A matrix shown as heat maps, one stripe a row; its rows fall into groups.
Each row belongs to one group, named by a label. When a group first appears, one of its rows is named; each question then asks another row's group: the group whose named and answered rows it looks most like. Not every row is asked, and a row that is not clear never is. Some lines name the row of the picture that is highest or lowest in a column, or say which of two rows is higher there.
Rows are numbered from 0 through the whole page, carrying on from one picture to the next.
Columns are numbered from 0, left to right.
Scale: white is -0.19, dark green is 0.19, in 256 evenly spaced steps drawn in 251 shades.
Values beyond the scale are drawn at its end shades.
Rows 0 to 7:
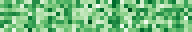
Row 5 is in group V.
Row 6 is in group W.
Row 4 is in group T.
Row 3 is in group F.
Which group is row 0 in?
F
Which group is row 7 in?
T
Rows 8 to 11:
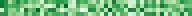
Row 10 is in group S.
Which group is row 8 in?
F
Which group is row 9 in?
F
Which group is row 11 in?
F
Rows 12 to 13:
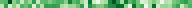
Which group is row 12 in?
V
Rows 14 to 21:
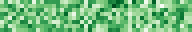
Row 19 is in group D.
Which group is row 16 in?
D
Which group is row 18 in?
W
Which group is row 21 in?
V
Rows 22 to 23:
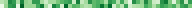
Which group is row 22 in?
D
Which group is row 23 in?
D
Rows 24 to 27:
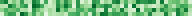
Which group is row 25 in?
D
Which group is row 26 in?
F
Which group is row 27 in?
D
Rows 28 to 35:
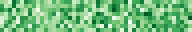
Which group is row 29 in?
W
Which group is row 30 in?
V
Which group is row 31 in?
T
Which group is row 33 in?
D
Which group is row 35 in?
W
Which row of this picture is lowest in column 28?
32
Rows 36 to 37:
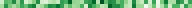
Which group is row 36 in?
D
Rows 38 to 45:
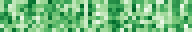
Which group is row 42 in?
V
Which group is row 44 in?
T
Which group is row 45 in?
W
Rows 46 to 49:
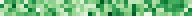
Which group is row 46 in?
D
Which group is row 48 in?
T
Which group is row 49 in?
S
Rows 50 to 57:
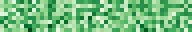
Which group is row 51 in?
T
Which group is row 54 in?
V
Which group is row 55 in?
F
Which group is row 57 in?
T
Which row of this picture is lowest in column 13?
53
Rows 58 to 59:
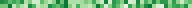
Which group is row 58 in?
F
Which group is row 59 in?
T
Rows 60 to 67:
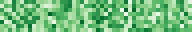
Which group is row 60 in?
W
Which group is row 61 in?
D
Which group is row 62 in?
W
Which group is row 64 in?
D
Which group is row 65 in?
W
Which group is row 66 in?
S
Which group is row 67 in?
T
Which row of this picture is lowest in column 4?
64
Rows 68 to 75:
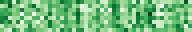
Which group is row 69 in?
T
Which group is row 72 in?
F
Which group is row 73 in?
V
